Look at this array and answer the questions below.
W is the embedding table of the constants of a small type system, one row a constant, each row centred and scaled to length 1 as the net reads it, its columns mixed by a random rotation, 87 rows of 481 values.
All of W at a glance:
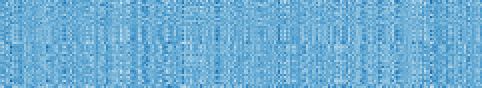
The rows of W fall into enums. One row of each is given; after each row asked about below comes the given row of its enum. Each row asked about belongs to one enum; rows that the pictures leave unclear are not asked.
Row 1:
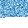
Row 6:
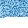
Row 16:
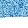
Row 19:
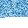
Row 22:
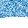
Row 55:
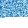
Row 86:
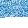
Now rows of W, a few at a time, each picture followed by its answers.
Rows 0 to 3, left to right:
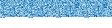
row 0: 1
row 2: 16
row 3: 16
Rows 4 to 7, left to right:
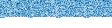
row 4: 19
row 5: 55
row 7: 6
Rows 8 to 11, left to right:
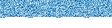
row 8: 1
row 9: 86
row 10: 6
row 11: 1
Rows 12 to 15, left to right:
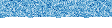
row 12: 22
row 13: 16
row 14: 86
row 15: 22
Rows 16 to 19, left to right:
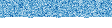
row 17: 1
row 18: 55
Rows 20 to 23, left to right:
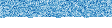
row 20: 6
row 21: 86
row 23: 55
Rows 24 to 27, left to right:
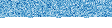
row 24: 19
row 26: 1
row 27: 86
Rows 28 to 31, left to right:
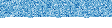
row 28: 86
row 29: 16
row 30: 16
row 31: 1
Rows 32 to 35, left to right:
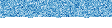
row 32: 1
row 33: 86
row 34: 16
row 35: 1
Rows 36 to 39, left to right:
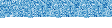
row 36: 86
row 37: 16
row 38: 16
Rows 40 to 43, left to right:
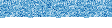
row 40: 86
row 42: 86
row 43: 86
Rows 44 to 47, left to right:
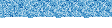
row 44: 16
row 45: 22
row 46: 22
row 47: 22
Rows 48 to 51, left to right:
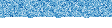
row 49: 22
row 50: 22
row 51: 1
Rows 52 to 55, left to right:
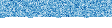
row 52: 22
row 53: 86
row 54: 16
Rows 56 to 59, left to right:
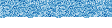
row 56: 6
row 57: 86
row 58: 6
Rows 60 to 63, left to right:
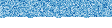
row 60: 6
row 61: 22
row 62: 1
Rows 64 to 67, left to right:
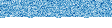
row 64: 86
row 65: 6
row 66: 1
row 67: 19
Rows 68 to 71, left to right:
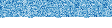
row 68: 55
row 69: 6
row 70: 16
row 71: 16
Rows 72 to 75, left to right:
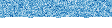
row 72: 16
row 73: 1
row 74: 86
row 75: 22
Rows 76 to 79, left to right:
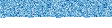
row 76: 1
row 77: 16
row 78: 22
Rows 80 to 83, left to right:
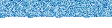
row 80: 22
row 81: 22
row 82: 6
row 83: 16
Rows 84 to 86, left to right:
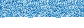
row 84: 55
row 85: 86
